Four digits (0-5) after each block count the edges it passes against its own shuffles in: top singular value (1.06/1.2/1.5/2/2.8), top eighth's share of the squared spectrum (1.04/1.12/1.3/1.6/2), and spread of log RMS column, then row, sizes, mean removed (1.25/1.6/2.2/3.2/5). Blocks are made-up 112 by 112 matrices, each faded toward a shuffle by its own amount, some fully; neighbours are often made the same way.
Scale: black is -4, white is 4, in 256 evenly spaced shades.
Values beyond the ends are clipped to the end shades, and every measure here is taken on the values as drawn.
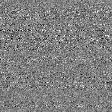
2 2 0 4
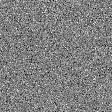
0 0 0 1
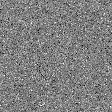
0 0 0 0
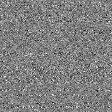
1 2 0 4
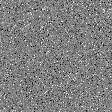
2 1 0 0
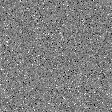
0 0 0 0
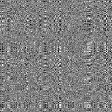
5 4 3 3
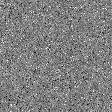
1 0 0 0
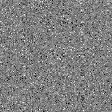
3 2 1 0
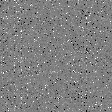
2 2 1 1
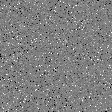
0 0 0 0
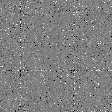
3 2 2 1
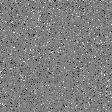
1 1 1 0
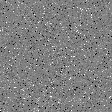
0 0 0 0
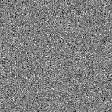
3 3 1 1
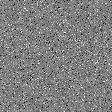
1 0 0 0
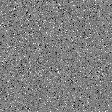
3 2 1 0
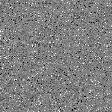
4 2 1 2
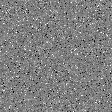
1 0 0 0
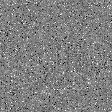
3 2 0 0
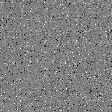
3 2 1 1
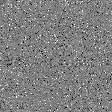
3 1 0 0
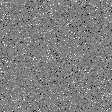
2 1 0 0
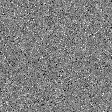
0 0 0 0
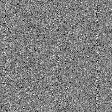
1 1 2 0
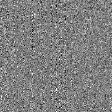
1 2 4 0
